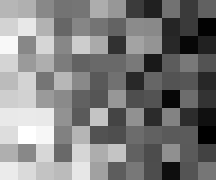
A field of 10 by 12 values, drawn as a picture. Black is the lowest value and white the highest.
Slope: up to the left. Stripes: none. Ninth with the highest average: bottom left. Average level on the scale: 50%.
